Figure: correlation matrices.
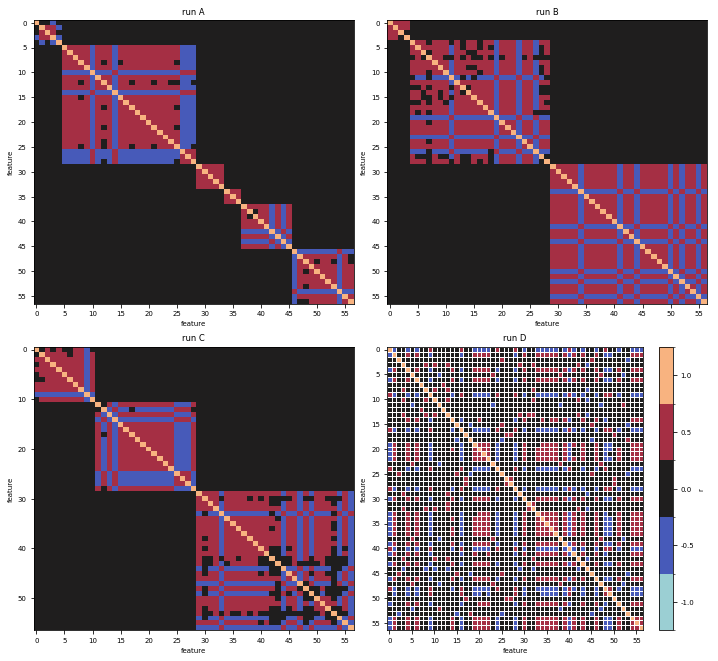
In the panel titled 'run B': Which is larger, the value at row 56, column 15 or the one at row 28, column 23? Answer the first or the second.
the first
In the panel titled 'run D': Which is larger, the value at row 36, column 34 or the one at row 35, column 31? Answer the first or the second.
the first
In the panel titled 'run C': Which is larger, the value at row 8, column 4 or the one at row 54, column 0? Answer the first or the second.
the first
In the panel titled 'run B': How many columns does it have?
57
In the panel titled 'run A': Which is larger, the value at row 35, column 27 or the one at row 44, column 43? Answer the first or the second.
the first
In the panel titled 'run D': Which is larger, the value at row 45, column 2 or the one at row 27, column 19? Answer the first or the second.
the first
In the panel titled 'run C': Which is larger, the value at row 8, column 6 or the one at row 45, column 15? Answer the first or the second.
the first
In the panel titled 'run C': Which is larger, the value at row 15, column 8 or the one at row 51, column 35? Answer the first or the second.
the second
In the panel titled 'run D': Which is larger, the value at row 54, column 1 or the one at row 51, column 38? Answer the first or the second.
the first
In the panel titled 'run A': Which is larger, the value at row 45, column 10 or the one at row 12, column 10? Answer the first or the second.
the first
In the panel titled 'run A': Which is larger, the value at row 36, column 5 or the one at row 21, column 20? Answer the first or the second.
the second
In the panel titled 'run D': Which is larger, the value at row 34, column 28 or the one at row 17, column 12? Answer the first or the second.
the second
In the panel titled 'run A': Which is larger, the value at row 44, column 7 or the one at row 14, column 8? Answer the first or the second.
the first
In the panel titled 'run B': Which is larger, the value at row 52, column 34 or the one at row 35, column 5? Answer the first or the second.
the first
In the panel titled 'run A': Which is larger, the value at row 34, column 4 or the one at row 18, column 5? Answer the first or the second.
the second
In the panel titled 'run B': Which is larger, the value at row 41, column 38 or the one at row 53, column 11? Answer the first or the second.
the second
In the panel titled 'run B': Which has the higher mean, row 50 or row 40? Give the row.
40
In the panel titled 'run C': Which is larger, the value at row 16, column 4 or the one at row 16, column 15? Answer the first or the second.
the second
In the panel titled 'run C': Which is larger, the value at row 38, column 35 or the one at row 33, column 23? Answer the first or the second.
the first
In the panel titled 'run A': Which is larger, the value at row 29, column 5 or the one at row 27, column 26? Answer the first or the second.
the second
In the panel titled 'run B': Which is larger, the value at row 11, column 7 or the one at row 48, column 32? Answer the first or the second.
the second
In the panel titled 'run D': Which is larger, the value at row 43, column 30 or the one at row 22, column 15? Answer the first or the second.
the first
